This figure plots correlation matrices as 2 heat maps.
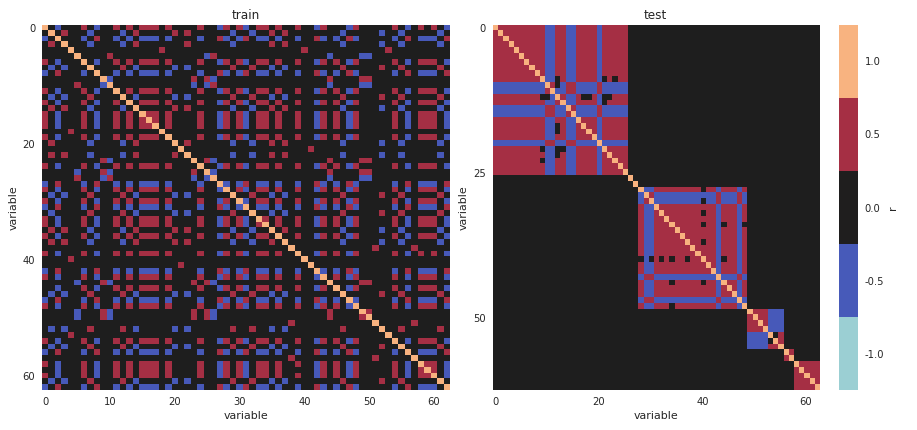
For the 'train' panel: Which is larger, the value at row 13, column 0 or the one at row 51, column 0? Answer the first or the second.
the first
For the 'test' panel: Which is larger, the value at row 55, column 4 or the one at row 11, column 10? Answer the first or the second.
the second
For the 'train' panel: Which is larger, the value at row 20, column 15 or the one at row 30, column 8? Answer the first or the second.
the first
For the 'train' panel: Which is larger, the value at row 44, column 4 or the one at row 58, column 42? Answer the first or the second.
the first
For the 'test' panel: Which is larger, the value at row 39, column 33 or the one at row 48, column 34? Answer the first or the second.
the first
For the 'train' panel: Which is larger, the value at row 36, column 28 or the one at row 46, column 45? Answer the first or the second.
the first
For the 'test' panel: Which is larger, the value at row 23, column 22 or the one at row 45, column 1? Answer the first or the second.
the first
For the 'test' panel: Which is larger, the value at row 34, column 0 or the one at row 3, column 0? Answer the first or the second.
the second
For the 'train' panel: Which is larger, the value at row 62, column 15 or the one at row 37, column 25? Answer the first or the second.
the second
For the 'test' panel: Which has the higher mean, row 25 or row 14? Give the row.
25
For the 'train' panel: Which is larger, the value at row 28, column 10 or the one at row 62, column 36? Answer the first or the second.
the first
